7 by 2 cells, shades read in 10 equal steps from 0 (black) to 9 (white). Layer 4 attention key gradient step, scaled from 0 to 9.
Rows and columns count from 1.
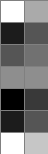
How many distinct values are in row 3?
2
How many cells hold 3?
3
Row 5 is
0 2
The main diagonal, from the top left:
9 3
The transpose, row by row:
9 1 3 5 0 1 9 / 6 3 4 5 2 3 7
